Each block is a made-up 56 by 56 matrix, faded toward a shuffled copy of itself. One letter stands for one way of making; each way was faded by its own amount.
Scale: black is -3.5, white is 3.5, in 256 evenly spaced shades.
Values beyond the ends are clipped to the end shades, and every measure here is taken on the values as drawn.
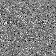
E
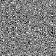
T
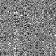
T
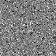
E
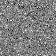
E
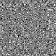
T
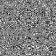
T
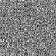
T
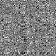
T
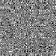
T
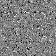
E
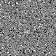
E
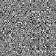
T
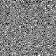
T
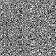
T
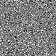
E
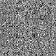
T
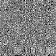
T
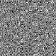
T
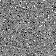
E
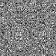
T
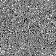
E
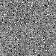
E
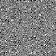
T
